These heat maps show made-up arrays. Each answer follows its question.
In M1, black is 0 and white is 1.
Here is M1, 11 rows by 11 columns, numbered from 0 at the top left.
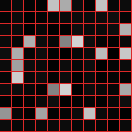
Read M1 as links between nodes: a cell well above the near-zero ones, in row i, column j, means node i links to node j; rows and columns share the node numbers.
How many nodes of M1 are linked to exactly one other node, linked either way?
0
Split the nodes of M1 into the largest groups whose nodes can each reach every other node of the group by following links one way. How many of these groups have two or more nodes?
0
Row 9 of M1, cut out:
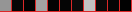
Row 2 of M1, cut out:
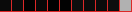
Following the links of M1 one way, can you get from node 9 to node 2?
yes
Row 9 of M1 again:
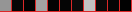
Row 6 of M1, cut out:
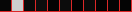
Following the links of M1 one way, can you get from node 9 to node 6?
yes
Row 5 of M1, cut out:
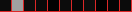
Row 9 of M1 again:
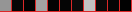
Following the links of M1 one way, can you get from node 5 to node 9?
no
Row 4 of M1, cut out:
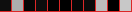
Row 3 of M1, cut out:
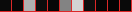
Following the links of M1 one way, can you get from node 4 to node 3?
no
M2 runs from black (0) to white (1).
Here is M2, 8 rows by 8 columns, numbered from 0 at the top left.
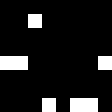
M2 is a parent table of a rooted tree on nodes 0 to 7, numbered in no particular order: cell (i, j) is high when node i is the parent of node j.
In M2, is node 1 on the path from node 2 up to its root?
yes
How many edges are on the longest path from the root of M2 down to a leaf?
2
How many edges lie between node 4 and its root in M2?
0
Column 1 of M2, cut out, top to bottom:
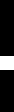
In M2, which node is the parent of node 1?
4
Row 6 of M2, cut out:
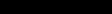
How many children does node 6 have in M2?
0
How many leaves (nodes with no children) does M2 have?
5
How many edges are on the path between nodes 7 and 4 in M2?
1
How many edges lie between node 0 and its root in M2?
1
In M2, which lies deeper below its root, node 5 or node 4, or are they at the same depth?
node 5
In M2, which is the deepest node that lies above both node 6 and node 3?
7
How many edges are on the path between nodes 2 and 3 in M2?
4
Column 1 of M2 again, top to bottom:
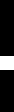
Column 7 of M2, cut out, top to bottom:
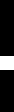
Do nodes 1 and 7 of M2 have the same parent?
yes
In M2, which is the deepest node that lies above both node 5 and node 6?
7
